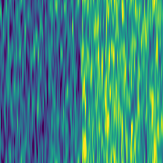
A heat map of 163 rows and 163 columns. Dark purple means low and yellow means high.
The bottom left is the ninth with the lowest average. The right part is higher, past a seam about 50% of the way across. The grain runs up and down.
